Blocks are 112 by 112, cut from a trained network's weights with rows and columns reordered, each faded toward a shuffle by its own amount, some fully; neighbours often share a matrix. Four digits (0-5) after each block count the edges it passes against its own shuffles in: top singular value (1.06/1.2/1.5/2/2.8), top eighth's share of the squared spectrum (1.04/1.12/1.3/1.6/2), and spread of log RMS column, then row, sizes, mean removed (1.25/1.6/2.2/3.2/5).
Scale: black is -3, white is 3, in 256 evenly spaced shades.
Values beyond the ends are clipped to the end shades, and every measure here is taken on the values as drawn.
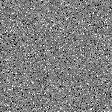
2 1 0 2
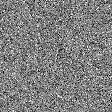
1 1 0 0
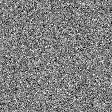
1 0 0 0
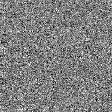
3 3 1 2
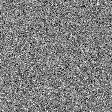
0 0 0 0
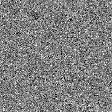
2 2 1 1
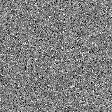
1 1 0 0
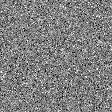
0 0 0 0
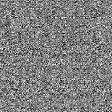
3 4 1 3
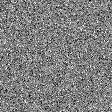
0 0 0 0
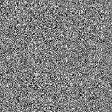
3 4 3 2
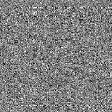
4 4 1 3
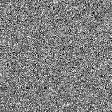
2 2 0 1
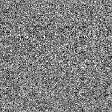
3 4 1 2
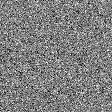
2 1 0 0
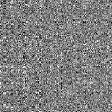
3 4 3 3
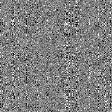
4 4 4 2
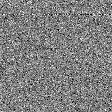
2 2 0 1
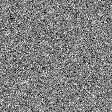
1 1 0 0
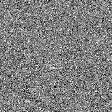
2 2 1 1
